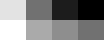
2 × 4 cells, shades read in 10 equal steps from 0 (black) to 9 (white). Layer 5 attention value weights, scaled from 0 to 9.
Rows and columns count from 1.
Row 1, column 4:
0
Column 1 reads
8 9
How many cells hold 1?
1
